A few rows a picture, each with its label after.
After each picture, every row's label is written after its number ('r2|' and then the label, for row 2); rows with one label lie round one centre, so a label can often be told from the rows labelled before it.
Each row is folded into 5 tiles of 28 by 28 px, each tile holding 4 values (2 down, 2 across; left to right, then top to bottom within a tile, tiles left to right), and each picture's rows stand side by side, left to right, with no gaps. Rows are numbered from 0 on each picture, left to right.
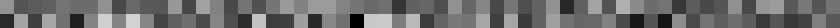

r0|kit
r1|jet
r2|kit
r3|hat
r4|jet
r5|jet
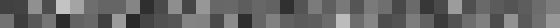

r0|jet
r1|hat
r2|hat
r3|hat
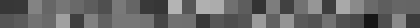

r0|hat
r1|jet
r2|jet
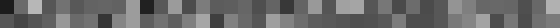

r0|hat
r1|hat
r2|jet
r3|hat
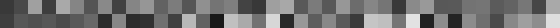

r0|jet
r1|kit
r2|kit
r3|kit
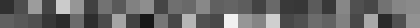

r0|jet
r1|kit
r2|hat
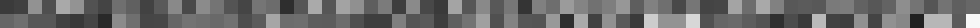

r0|jet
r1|hat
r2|jet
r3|hat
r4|kit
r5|jet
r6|kit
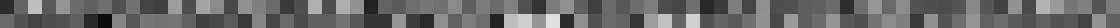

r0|jet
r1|jet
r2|jet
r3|kit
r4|kit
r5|hat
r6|hat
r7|jet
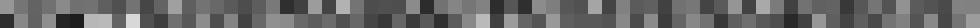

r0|kit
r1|hat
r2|jet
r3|hat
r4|hat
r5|jet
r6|hat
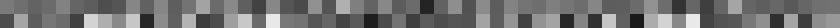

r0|kit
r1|kit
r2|jet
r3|hat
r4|kit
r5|hat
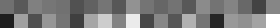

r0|kit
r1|kit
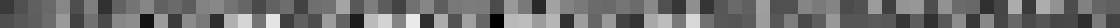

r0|hat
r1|kit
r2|kit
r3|kit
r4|kit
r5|hat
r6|jet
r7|jet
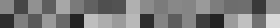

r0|kit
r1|kit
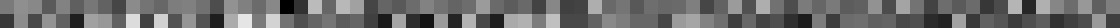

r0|kit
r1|kit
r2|jet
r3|kit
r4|hat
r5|jet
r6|jet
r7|jet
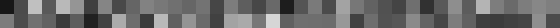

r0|jet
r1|kit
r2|hat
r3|jet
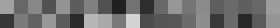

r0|kit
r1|hat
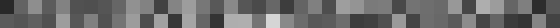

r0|hat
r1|kit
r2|jet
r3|jet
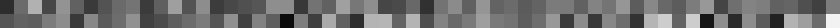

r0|hat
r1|hat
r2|kit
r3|hat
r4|kit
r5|kit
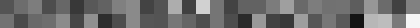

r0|hat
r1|jet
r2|kit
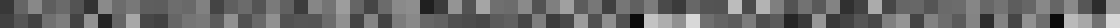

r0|hat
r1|hat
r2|hat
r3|jet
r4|kit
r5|jet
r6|hat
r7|kit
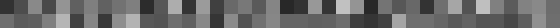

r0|hat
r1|hat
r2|jet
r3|jet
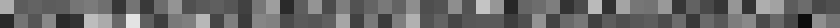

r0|kit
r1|hat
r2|hat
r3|jet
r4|jet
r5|jet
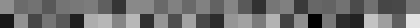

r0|kit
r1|kit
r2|kit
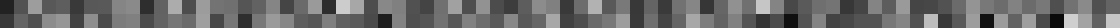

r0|hat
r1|hat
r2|jet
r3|hat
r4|hat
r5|jet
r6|hat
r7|kit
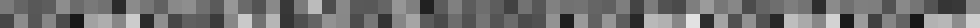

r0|kit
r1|kit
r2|hat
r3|hat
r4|kit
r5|kit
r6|kit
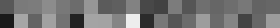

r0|kit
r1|hat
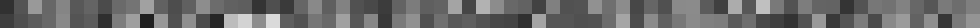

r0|hat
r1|kit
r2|hat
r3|jet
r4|hat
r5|jet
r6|hat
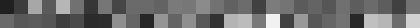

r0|jet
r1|kit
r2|kit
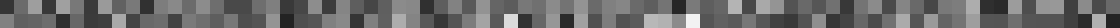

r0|jet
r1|hat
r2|hat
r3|hat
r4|kit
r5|jet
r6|hat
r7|jet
